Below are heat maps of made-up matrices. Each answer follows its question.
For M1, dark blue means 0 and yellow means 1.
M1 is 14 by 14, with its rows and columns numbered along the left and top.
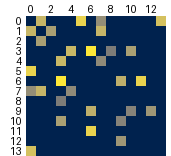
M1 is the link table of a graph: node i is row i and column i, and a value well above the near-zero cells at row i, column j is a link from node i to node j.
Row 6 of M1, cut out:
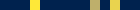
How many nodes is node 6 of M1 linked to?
3
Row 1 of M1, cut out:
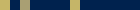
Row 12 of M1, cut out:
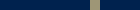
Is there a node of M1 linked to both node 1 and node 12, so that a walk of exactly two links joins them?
no
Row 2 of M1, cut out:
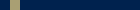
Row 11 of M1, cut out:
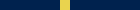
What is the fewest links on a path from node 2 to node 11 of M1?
6
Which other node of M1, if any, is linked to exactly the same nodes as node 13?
node 5
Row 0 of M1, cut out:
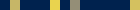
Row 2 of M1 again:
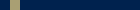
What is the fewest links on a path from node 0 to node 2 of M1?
2
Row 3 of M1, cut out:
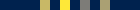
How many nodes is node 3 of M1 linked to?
4
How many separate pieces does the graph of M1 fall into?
1
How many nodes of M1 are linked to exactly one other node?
6
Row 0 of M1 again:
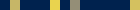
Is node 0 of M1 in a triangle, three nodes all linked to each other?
yes
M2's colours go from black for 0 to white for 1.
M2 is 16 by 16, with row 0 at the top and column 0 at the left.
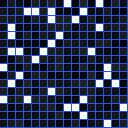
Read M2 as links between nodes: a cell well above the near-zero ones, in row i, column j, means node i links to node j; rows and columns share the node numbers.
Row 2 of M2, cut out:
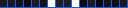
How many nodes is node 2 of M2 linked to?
2
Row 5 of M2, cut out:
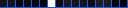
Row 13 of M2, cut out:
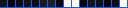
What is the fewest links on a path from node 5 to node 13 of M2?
4
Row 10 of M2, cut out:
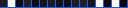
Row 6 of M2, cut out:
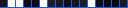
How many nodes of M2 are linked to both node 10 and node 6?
1
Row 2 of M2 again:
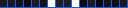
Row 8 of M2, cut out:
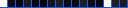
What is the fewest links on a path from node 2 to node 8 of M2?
3
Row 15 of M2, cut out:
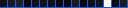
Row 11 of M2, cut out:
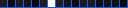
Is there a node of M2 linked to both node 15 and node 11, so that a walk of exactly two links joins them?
no
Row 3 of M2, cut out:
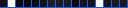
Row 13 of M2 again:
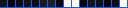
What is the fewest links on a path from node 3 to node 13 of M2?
4
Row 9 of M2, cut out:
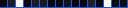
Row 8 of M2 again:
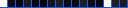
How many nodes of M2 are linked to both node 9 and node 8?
1
